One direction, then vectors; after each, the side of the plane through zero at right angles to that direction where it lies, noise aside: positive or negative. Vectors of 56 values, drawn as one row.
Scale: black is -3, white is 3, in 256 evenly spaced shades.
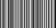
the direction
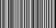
positive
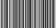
negative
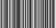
negative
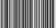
negative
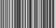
negative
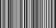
positive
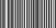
positive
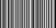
positive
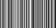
positive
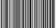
negative
